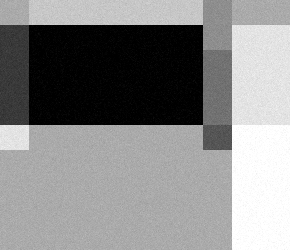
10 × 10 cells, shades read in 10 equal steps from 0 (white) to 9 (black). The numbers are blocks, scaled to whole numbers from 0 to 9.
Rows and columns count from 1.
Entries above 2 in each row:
4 8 8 8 8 7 8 8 8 8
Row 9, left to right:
3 3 3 3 3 3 3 3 0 0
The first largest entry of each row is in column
8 2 2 2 2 8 1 1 1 1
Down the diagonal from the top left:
3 9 9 9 9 3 3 3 0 0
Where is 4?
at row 1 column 8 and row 2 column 8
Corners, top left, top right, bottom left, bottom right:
3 3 3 0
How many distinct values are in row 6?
4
